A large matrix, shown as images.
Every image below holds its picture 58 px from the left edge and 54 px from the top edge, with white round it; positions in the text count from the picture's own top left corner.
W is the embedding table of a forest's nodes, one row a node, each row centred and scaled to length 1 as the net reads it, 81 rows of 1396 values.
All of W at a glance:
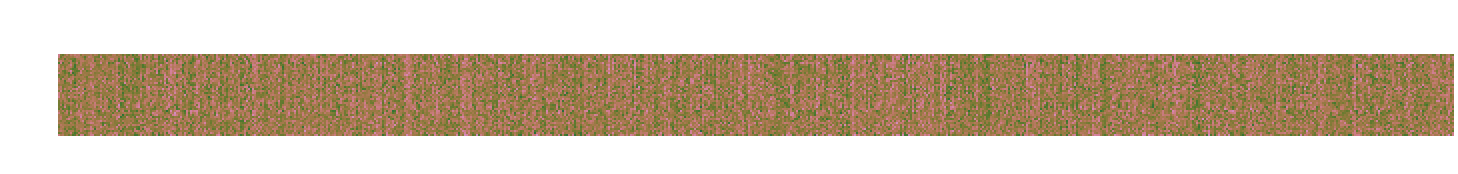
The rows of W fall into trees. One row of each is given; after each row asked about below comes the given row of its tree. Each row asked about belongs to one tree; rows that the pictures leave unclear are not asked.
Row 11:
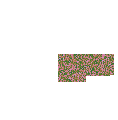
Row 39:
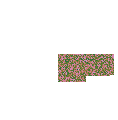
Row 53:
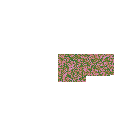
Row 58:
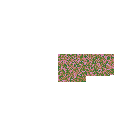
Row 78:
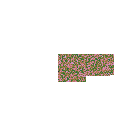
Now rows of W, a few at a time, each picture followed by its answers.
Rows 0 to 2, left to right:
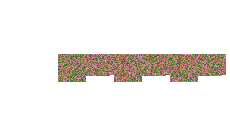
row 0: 58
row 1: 39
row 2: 39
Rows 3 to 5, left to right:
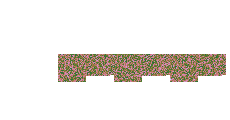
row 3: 78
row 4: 78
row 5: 78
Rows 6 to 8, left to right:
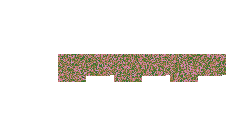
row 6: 78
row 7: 58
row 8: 53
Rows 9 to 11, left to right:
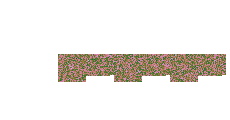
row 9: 53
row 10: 58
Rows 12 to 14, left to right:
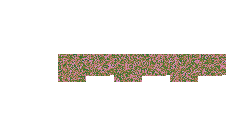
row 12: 58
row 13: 11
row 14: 58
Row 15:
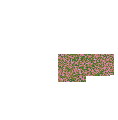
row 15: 78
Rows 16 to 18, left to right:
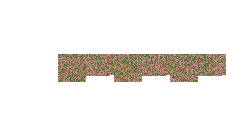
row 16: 58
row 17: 11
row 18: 78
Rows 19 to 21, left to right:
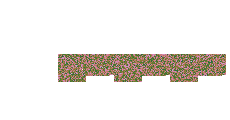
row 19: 58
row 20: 53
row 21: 78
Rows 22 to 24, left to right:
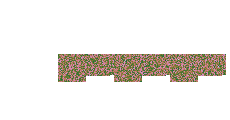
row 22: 53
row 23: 78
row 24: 11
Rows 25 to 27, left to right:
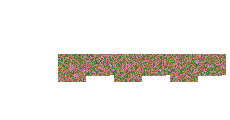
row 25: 11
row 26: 11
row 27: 58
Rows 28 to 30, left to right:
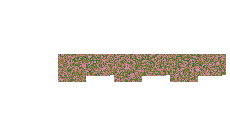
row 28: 78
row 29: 11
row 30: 53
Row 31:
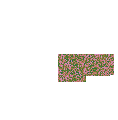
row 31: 78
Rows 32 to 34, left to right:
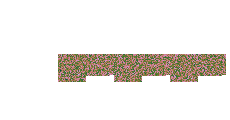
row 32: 58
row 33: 58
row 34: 39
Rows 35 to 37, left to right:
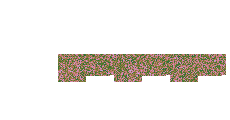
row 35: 39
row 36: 53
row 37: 58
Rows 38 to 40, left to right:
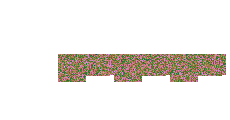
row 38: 58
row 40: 11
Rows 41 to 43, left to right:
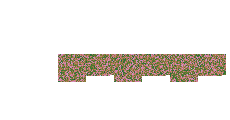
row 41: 78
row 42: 39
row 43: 11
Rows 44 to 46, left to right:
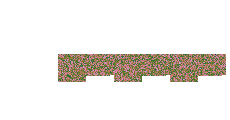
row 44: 53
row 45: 39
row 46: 58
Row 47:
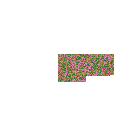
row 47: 53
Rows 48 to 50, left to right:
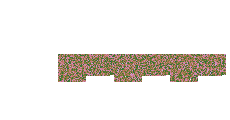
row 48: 53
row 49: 11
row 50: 53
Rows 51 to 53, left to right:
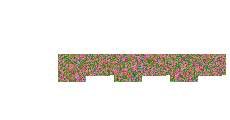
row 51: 11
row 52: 53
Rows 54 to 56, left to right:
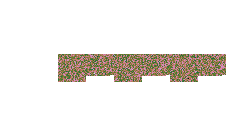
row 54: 53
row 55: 78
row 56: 58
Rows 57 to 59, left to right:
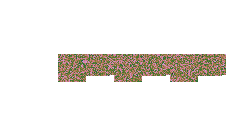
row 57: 58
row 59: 39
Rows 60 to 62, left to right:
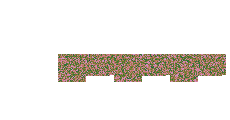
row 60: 58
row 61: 39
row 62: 53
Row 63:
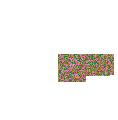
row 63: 11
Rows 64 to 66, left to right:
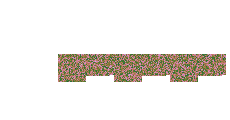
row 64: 58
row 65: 11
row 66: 78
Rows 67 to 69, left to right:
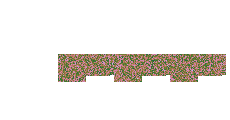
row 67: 53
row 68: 39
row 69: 78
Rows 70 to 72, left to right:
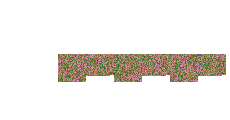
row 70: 53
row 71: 11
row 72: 53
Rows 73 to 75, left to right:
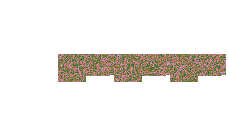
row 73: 78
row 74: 78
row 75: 58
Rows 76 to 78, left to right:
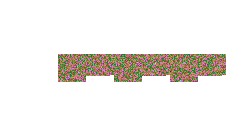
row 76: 11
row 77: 53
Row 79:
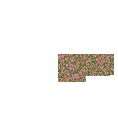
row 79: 11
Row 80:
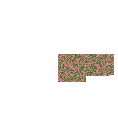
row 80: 78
